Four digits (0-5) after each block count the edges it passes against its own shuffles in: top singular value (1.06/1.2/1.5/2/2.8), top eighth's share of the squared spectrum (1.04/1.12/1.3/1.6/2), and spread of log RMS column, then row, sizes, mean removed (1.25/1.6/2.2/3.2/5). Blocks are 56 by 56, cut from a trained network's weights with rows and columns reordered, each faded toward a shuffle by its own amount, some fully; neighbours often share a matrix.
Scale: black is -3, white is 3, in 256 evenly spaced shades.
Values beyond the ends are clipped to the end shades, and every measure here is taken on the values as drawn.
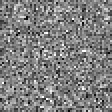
2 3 0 1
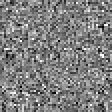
3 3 1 2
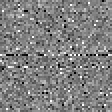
3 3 0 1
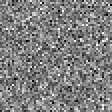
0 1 0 0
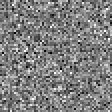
2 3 0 1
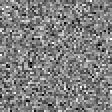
0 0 0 0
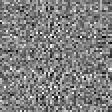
3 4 1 2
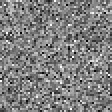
2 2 0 0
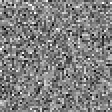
0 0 0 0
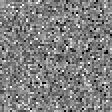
0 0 0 0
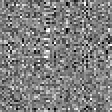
3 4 3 2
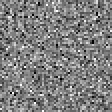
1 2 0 0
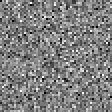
2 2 0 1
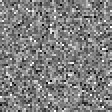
0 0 0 0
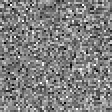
1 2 0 0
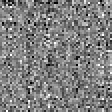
3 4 3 2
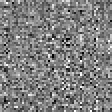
3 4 3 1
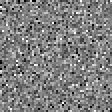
0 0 0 0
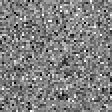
1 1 0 0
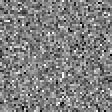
1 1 0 0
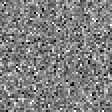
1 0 0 0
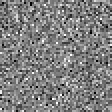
0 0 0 0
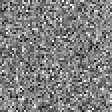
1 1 0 0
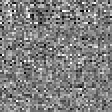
3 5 1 3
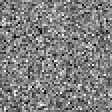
1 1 0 0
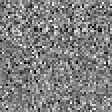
2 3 0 2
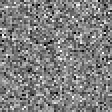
1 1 0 0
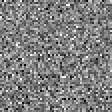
2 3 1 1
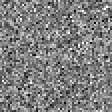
0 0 0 0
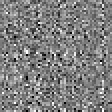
3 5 3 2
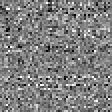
3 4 3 3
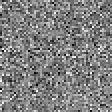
3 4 1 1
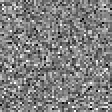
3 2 1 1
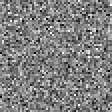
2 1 0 0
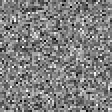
0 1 0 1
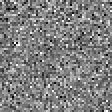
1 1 0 1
